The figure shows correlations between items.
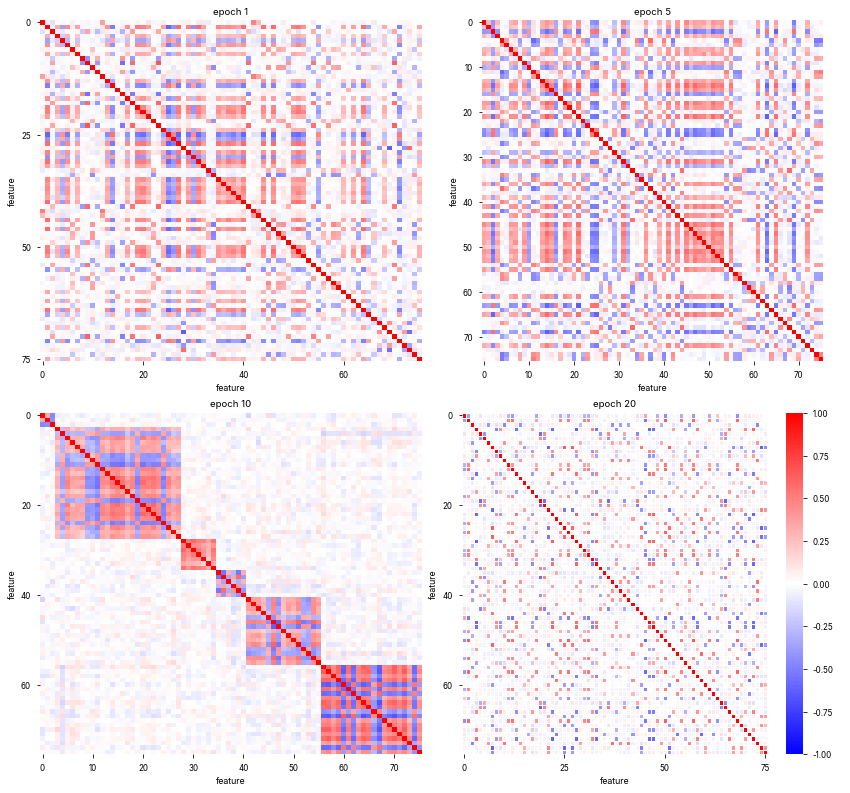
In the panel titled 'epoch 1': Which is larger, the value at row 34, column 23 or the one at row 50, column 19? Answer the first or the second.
the second
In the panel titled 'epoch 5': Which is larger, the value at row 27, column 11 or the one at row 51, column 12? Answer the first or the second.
the first
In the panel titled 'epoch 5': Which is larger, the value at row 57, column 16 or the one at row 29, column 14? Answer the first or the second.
the first
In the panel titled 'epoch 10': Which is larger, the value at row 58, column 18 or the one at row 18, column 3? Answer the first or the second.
the second
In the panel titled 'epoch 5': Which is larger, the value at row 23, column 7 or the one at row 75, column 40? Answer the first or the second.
the first
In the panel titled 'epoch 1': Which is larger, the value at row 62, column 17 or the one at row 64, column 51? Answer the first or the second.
the second
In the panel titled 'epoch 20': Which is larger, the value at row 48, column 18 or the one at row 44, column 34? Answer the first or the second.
the first
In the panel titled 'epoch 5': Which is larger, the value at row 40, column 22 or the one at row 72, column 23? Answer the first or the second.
the first
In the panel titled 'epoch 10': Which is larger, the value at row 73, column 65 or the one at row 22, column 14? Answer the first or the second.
the second
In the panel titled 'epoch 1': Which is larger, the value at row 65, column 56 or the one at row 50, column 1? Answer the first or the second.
the second
